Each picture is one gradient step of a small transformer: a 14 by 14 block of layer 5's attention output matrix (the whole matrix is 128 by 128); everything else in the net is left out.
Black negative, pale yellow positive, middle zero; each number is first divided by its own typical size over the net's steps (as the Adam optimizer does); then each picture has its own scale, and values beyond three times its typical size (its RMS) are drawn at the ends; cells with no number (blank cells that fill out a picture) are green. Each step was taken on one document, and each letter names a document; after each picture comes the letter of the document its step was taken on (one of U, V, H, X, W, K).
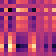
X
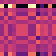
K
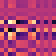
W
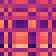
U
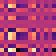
W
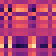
X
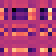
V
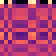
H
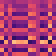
H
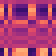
V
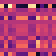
K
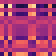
H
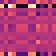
K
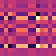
K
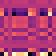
V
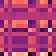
V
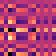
W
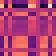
U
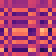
H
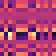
W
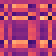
U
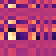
W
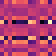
H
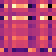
V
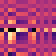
W
